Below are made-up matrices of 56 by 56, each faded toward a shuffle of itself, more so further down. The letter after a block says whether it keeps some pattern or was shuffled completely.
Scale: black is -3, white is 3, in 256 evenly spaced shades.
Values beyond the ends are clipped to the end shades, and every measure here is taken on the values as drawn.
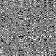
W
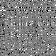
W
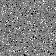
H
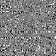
W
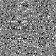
W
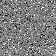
H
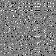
W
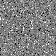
H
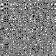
W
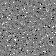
H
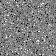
H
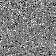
H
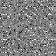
W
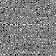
W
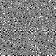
W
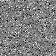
H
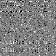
W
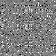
W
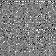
W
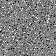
H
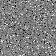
H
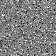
H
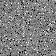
H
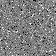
H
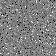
H
